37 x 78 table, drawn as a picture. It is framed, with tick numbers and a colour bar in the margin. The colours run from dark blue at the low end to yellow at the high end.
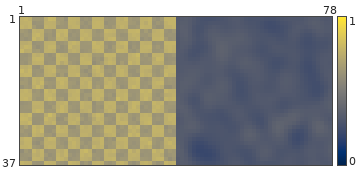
The table splits into one row of 2 panels. Panel 1,1: high, checkered. Panel 1,2: low, blotchy, faint in contrast.
